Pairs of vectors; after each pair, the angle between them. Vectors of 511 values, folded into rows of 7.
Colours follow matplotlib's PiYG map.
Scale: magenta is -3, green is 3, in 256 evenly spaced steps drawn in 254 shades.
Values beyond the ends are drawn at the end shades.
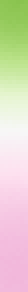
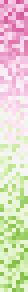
nearly opposite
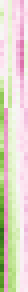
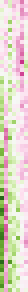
nearly parallel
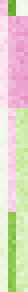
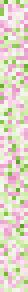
orthogonal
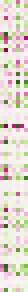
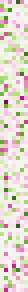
partly opposed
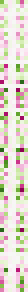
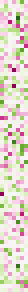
partly opposed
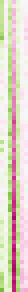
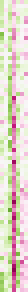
nearly parallel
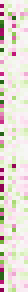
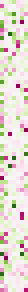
partly aligned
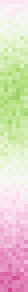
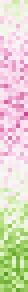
nearly opposite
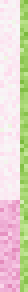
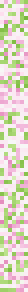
orthogonal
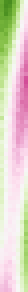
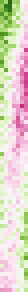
nearly parallel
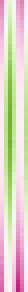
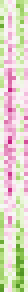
nearly opposite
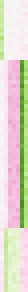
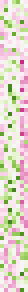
partly opposed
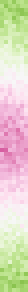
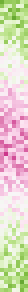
nearly parallel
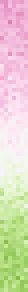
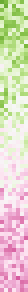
nearly opposite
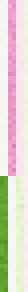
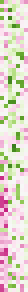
partly opposed
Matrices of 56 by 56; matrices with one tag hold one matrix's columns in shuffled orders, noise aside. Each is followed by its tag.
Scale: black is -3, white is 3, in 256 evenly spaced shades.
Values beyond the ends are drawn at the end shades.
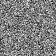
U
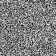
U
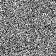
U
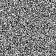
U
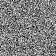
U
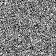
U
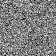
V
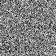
U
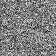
U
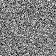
V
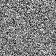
V
